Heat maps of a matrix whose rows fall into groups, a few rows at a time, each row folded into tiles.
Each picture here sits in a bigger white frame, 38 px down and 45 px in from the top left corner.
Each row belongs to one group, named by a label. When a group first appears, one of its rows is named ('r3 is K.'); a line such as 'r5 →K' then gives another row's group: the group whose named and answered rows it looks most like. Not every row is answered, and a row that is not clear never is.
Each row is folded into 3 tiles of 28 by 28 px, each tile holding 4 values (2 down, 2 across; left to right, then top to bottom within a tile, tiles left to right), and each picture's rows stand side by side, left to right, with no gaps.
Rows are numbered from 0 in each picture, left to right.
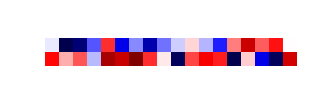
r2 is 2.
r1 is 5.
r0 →5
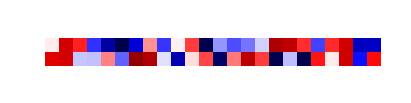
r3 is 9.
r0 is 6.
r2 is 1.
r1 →5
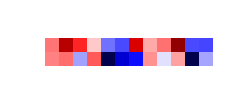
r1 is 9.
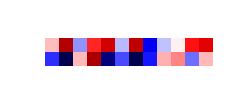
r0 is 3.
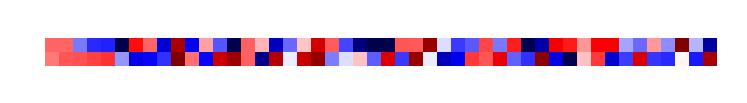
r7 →2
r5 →2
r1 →3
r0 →6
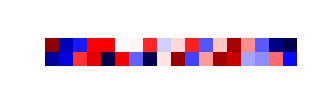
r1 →3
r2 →6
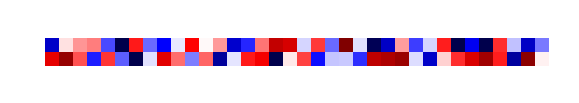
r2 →1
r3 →2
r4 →5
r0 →6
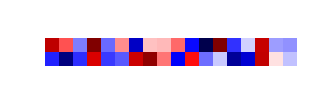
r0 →3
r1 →6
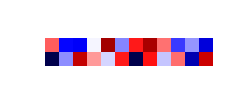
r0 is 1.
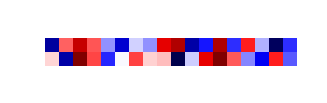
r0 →2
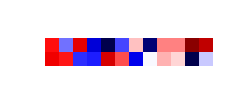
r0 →6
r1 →1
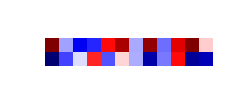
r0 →1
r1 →3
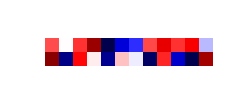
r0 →2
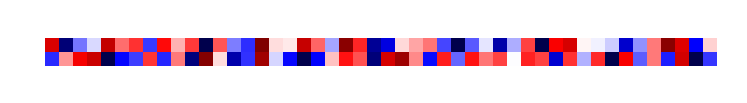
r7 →9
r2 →3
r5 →5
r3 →3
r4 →6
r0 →1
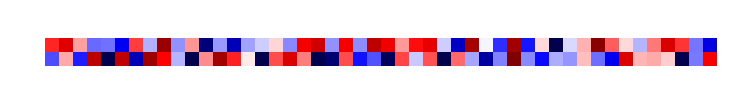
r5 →3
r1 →9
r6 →2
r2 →5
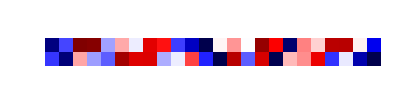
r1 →6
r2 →9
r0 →2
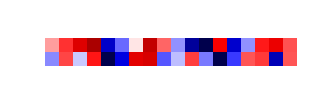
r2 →1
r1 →6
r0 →9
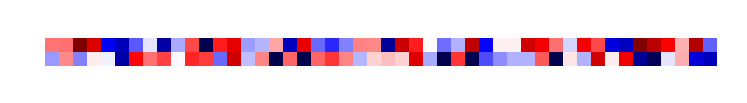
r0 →9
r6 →9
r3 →1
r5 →1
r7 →3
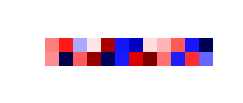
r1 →6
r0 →3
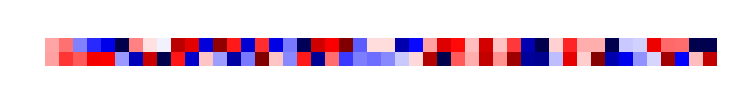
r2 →3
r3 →2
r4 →1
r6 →9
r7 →2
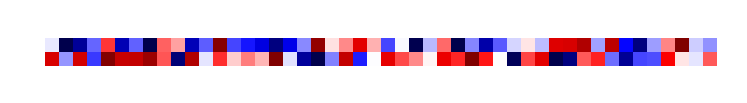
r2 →6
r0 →5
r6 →3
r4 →5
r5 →5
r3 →3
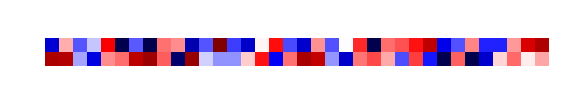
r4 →2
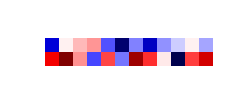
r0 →6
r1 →5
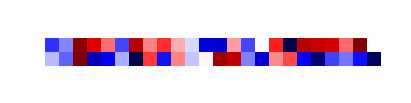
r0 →2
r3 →3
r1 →9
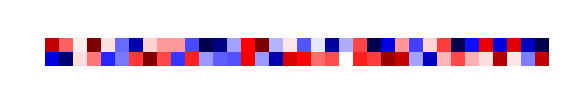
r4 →5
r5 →2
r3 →5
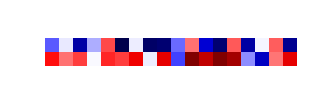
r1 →5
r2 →5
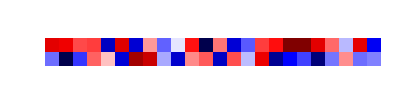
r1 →5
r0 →3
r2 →1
